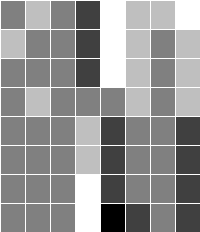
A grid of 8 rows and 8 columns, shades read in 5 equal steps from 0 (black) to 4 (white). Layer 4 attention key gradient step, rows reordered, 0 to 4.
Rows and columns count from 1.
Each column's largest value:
3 3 2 4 4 3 3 4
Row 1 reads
2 3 2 1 4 3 3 4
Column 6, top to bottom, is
3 3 3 3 2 2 2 1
